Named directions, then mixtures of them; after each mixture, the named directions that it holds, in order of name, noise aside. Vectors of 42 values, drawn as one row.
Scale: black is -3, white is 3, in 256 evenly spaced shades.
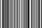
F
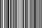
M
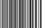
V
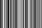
M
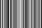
F, M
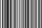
F, M, V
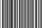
F, V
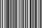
M, V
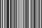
F, M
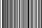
F, V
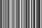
V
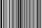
F, M, V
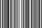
F, M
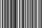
F, M, V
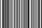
F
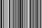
F, M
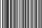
F, M, V
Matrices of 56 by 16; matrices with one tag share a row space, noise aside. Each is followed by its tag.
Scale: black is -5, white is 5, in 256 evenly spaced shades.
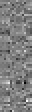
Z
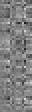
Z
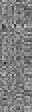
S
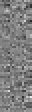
Z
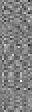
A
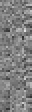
Z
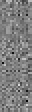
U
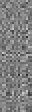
U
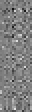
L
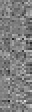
Z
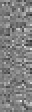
Z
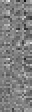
Z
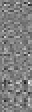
A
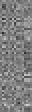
S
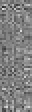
S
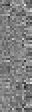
Z
